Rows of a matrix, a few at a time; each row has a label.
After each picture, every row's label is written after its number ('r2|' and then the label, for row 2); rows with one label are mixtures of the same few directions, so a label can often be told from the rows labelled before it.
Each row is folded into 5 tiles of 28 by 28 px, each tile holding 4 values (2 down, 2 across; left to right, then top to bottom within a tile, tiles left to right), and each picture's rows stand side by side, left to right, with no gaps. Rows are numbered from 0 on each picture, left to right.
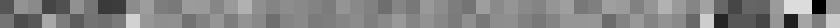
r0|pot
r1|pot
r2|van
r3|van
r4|pot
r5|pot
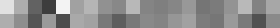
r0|van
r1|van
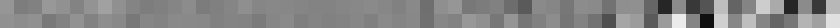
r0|pot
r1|van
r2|pot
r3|pot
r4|van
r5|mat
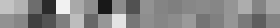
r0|van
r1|van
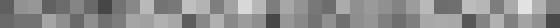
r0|pot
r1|pot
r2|van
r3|pot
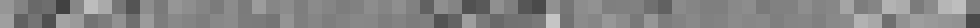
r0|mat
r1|mat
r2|mat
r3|pot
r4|pot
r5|van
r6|pot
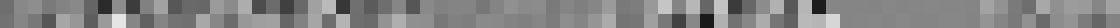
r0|van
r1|mat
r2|van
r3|mat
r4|van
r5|mat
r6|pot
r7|van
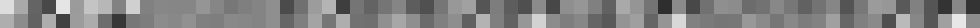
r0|van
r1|mat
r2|van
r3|van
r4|van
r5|pot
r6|van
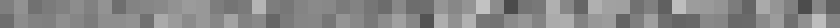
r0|mat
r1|pot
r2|van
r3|mat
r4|mat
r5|van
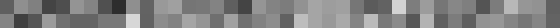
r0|pot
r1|pot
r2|pot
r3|mat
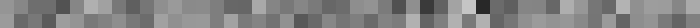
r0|mat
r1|pot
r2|pot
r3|van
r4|van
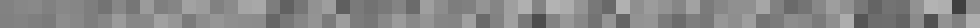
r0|van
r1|pot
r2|van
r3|van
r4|van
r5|mat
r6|pot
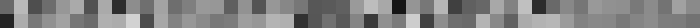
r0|mat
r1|mat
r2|pot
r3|mat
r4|mat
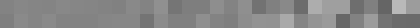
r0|mat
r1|mat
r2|mat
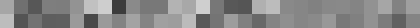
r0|pot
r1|mat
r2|van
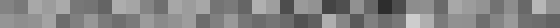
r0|mat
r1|mat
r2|pot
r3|mat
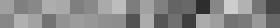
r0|pot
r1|mat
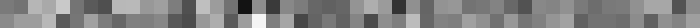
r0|mat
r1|van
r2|pot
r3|pot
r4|pot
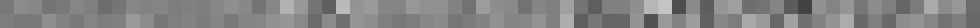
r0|pot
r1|pot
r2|van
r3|van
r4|pot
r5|pot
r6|mat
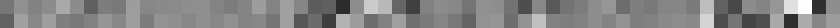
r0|mat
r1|pot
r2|mat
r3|van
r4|van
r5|pot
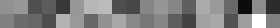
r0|mat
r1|van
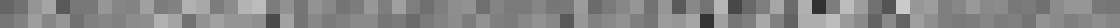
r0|van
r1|pot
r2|mat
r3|van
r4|mat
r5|mat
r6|van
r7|mat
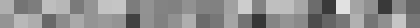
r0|pot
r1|van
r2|van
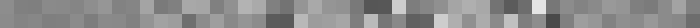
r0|pot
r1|pot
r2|pot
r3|pot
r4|pot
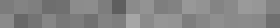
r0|pot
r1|pot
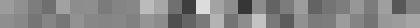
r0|van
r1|van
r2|mat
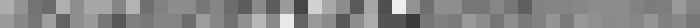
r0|van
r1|van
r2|mat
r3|pot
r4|pot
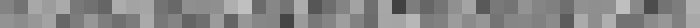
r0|mat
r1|pot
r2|mat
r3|van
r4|mat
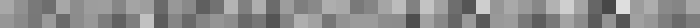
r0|van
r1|mat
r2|pot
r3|van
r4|van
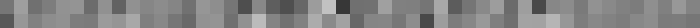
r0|mat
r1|van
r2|van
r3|mat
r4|mat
